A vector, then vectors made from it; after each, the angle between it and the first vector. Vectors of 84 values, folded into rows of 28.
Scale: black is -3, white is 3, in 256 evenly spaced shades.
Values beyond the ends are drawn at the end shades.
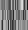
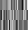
nearly opposite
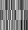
partly opposed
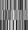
partly opposed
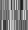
nearly opposite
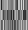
partly aligned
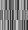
partly aligned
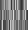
nearly opposite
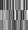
partly aligned
